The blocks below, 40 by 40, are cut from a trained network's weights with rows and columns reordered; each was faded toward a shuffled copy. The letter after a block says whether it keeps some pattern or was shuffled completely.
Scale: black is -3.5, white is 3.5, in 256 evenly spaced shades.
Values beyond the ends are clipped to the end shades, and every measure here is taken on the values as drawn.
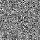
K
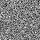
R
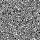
R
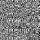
K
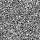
R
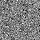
R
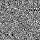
K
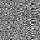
K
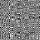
K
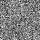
R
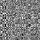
K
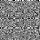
K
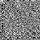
K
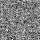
R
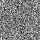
R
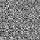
K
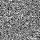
R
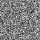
K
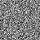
K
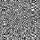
K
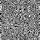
K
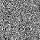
K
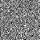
K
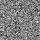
K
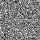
R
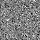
R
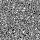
R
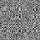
K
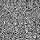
K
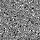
R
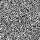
R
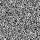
R
